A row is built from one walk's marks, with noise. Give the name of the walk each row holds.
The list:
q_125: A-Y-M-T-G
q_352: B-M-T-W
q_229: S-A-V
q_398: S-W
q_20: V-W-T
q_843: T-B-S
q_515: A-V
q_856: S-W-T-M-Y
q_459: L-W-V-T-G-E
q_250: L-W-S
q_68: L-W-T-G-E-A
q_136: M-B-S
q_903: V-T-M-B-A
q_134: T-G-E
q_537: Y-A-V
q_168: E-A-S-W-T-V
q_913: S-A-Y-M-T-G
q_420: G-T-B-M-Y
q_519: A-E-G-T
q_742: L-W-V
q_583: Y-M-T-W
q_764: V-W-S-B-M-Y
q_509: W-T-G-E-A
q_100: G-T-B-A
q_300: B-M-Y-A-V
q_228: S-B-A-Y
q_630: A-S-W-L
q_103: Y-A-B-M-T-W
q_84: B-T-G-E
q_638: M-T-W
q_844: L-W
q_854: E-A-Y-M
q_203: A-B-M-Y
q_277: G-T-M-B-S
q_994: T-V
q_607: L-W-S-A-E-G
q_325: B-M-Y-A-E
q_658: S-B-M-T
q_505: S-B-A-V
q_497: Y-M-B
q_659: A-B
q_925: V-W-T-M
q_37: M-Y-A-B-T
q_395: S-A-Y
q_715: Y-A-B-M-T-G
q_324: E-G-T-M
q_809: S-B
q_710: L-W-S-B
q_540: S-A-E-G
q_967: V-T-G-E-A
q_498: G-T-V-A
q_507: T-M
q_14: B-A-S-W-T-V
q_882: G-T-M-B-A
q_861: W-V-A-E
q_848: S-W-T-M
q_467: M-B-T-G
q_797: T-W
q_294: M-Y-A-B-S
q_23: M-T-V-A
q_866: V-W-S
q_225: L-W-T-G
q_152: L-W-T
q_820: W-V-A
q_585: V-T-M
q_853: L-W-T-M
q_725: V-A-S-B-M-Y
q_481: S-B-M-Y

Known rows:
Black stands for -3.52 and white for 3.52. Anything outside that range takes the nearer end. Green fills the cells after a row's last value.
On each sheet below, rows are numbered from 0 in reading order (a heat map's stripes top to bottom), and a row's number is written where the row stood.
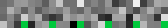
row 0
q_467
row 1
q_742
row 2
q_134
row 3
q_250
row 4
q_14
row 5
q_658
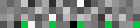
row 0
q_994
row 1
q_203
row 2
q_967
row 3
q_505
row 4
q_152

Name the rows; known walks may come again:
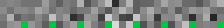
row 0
q_853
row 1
q_507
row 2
q_398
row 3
q_843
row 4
q_481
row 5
q_925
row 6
q_844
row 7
q_848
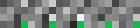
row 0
q_229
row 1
q_277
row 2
q_23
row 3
q_809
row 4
q_395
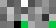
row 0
q_967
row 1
q_352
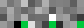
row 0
q_324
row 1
q_420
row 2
q_742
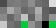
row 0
q_659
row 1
q_540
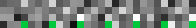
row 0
q_866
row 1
q_994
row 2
q_882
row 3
q_505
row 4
q_300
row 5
q_607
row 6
q_203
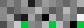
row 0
q_250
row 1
q_764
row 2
q_100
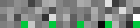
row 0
q_638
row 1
q_658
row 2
q_797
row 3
q_84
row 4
q_903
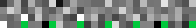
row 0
q_37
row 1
q_509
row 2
q_725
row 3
q_20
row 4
q_854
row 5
q_134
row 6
q_861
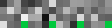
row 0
q_103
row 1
q_14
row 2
q_467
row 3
q_152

